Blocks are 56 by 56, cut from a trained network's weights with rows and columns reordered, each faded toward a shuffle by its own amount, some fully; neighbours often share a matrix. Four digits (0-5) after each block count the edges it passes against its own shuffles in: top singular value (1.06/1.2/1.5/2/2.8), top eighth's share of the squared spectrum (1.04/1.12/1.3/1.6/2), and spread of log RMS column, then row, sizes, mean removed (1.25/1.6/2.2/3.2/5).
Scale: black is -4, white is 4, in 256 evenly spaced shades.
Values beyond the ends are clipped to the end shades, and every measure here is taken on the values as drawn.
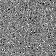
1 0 0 0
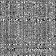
3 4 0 3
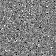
0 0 0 0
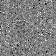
1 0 0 0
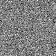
0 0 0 0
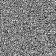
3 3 0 0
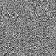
3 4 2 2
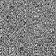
3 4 2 1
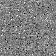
0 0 0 0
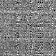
3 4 2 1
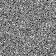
0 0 0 0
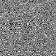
3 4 1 3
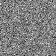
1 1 0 0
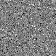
0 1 0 0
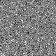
0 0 0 0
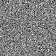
1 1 0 0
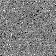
1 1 0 0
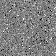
0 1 0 0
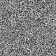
1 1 0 0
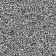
2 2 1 0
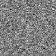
3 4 1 1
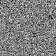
1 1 0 0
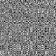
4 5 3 2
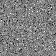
0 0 0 0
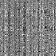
4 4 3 3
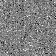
1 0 0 1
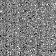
2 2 0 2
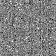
1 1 0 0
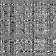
4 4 1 3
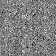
1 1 0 0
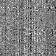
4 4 2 2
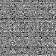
3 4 2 1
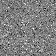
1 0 0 0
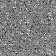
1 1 0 0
